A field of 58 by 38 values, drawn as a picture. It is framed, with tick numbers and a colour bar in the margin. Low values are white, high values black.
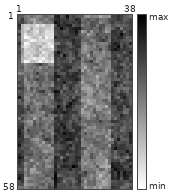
The top left is the roughest part. The top left is the ninth with the lowest average. Stripes running up and down repeat 2 times from left to right. Overall the values sit about 60% of the way up the scale. In the top left lies a patch that is lower than the rest.
